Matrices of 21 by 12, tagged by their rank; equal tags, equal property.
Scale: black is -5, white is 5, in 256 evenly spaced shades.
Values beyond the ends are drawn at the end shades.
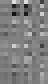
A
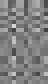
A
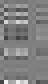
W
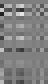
W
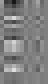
W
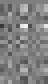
A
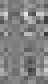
A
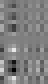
W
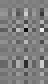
W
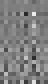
A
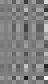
W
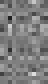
A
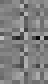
A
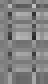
W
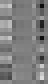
W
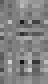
A
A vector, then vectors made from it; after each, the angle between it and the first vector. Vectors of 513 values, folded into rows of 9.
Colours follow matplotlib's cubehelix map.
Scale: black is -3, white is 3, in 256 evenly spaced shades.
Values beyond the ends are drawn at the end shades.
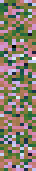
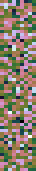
partly opposed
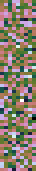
orthogonal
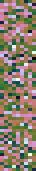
nearly opposite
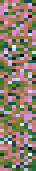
nearly opposite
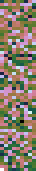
partly opposed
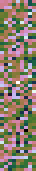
orthogonal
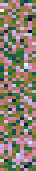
partly opposed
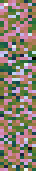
nearly opposite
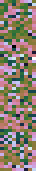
nearly parallel
